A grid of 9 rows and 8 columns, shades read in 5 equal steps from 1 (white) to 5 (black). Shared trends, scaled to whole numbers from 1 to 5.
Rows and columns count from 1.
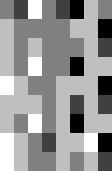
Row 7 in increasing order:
1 2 2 2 2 3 3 5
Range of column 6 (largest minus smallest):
3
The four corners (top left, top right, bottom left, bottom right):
3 3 1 4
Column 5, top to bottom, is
4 3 3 3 2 2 2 2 2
